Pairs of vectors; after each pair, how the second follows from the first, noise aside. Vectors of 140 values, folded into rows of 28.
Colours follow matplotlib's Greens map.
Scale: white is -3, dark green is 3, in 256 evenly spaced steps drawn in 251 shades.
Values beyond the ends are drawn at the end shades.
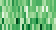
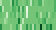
partly zeroed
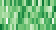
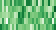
copied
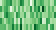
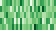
copied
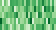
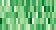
copied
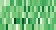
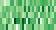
copied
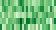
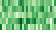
copied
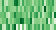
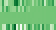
partly zeroed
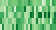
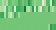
partly zeroed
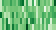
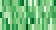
copied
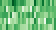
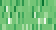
partly zeroed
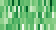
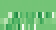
partly zeroed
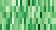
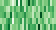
copied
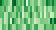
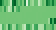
partly zeroed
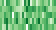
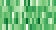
copied
